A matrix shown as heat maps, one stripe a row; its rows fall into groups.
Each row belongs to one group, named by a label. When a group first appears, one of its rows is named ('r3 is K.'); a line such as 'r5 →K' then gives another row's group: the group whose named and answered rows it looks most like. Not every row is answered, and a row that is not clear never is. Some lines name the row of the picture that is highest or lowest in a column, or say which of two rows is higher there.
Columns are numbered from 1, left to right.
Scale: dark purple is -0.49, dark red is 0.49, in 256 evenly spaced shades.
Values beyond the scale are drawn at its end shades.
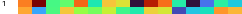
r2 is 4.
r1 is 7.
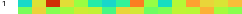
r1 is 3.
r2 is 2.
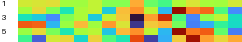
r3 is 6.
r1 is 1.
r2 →2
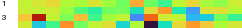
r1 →1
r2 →6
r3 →7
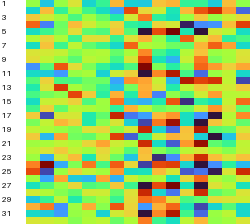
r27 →6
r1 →4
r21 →1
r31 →6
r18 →6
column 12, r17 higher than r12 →No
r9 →1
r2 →2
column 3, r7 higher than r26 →No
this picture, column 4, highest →14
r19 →1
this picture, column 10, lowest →23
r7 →2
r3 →1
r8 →1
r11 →6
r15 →4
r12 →2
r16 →2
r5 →6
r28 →1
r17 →4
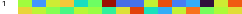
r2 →1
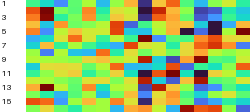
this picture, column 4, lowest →8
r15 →7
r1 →6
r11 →6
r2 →7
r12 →1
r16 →2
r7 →2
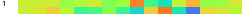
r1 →1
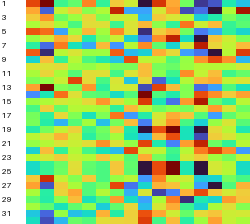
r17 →4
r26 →7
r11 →2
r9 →2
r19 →6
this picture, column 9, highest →14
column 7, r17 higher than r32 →Yes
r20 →6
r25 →6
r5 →7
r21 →1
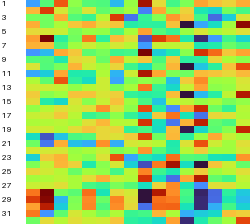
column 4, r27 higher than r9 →No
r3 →4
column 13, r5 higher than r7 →Yes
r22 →1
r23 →4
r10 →4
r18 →1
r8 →3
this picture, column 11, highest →24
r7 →7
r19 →4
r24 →6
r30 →7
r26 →1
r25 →1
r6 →7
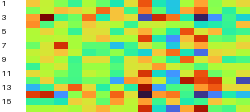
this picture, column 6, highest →2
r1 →1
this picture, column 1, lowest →13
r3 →7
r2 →1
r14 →7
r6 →1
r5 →2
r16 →1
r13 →3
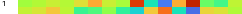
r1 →1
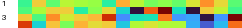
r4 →4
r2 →6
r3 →4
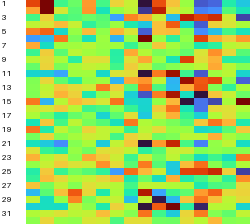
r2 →7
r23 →4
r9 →2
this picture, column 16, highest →15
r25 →2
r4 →6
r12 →2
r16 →6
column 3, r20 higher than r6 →No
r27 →4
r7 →4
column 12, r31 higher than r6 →Yes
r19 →4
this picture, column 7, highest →15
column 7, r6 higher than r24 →No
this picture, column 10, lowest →29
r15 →4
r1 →7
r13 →1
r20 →2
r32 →2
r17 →6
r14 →6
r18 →2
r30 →6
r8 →2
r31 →1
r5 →7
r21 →6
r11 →6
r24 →1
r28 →3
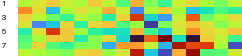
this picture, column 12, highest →7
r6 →6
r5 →3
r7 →2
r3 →1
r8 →1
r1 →1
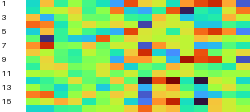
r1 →2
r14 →7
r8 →1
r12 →6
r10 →4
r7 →7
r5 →2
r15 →6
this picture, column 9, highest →8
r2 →4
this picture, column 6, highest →6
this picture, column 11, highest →12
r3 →4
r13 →6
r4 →7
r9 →2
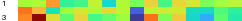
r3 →7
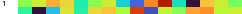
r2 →3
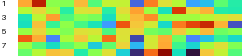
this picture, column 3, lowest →6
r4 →2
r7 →6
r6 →7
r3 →3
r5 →2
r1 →7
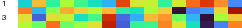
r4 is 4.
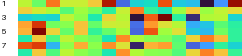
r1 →4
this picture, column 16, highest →1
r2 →1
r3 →6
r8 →2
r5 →7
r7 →7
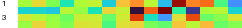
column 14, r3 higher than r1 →No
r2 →6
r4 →2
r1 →2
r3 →1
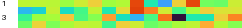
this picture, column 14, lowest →3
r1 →1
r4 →2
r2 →3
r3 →4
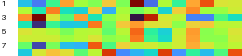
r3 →7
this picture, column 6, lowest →3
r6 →1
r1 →3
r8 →4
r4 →3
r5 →1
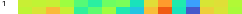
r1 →6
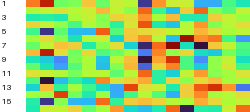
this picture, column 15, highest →13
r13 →2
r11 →1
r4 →1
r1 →7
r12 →3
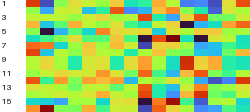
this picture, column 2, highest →16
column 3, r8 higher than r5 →Yes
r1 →4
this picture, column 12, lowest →4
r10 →2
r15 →6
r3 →1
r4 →4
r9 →2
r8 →4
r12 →4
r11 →1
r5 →3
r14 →1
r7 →7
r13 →1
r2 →4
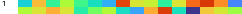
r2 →6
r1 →2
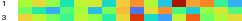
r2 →6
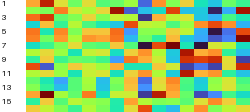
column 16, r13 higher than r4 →Yes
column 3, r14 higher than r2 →No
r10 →4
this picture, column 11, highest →7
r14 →7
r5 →4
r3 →7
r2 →4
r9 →2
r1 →7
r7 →6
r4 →2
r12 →6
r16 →1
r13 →6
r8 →2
